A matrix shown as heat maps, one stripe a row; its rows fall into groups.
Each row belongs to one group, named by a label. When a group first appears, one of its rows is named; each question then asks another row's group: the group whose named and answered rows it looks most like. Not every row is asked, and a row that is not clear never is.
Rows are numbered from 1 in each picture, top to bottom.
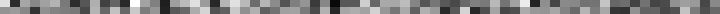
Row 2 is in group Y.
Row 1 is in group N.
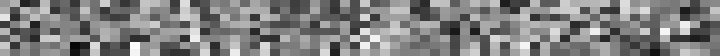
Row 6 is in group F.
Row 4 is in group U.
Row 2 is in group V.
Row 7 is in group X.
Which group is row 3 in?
N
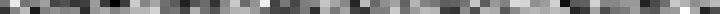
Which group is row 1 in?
X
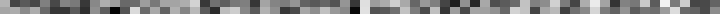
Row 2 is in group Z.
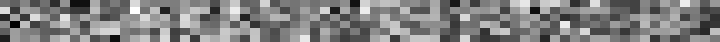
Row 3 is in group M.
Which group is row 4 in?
U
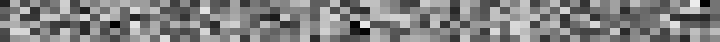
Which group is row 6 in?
M
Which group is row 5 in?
X
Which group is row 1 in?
M
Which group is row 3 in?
F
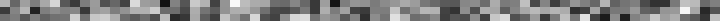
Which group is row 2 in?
U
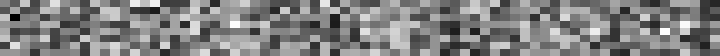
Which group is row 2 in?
F
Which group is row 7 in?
F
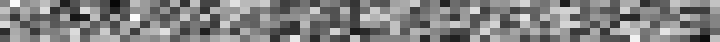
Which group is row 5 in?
U
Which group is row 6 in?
F
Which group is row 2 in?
V
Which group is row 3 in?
X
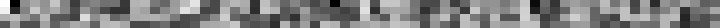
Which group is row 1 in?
N
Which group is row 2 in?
N
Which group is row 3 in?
V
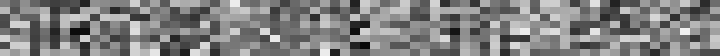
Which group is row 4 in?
X
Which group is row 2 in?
V
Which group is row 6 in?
V
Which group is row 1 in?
Z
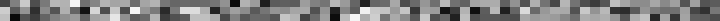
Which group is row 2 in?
Y
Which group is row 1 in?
U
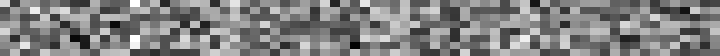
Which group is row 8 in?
F
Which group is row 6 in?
X
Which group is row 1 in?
Z
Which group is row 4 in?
N
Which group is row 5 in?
V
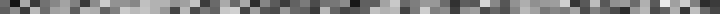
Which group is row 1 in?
U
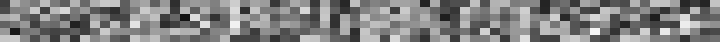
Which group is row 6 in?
V
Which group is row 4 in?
X
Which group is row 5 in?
Z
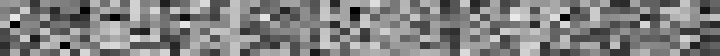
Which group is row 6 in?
U
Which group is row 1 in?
Y
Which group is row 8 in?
M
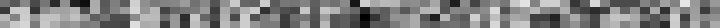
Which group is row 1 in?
X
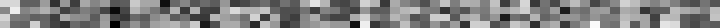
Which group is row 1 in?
V
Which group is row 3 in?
V
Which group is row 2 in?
N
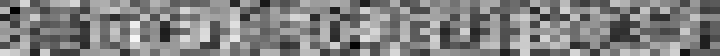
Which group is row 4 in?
Z
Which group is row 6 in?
Z
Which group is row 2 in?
Z
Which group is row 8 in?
V
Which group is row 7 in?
U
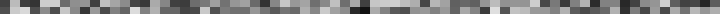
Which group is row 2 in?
X
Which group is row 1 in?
F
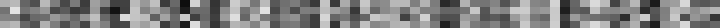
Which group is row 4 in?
Y
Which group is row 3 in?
M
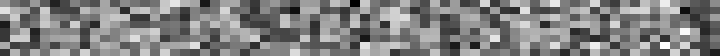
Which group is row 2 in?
V
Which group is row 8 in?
M
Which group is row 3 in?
F
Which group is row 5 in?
U
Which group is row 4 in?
F
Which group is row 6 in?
U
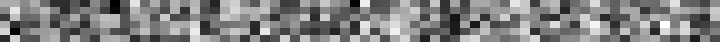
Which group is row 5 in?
N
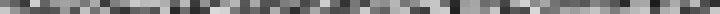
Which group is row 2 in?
V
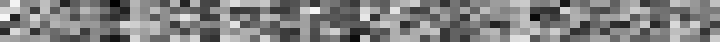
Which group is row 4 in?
M
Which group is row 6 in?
N
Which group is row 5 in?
U
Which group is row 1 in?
N
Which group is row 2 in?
V
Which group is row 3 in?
N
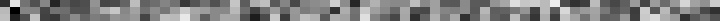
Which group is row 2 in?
Z
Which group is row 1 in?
X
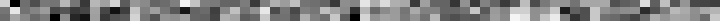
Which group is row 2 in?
X
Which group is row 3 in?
X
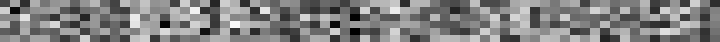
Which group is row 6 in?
V
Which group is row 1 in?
M
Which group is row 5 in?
U
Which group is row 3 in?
Z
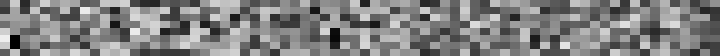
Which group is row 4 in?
U
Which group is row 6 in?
N
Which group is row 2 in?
M
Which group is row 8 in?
F
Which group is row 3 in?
V
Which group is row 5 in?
Y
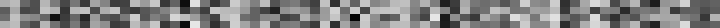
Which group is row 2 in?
F
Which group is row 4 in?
Y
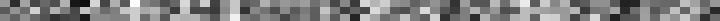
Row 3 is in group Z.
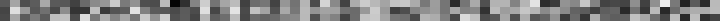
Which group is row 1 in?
F
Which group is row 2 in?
X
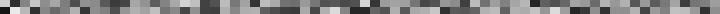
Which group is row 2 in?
U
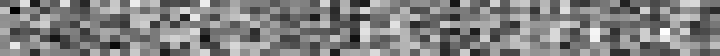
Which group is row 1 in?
X
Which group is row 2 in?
Z
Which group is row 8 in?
Y
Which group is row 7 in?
N
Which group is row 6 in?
Z
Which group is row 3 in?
N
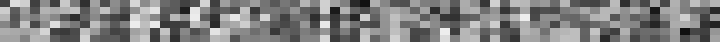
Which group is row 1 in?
X
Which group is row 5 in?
V
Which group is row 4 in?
U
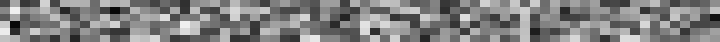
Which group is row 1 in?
F
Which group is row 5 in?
N
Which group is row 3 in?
M
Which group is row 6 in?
V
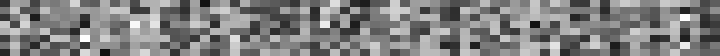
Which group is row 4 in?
Z
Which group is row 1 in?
U
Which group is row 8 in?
M
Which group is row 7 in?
Y
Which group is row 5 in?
V
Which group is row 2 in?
F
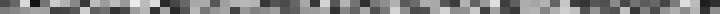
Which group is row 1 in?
U
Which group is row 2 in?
V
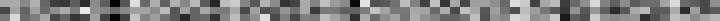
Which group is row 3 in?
X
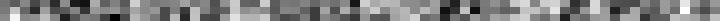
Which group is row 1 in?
X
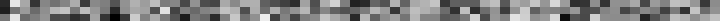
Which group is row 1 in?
U
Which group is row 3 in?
X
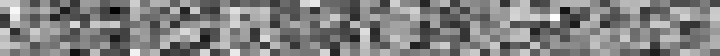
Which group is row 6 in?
N
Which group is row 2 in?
N
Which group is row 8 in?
X
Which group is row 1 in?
V
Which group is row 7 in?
V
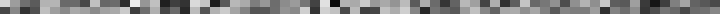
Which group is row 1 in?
Y
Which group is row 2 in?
F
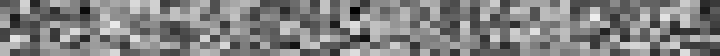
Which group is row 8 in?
Y
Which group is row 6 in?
X
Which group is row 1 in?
U
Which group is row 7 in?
V
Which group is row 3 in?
Z
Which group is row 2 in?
Z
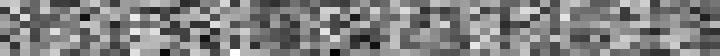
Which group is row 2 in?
F
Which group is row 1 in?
V
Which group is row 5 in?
U
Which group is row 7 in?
U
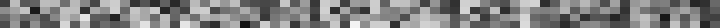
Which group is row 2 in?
Y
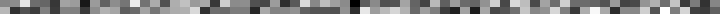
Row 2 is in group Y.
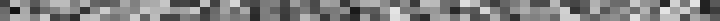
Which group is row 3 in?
V
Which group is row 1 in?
M
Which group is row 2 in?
U
